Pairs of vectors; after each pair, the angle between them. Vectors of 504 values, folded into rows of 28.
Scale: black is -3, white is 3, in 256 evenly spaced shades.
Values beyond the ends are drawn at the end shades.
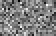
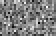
orthogonal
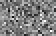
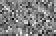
partly opposed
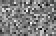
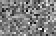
nearly opposite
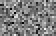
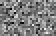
nearly parallel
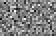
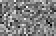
partly aligned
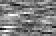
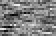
nearly opposite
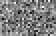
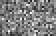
nearly opposite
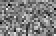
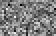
nearly parallel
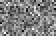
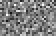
partly aligned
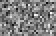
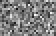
nearly parallel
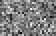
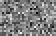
nearly opposite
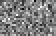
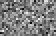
partly aligned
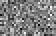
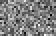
nearly opposite
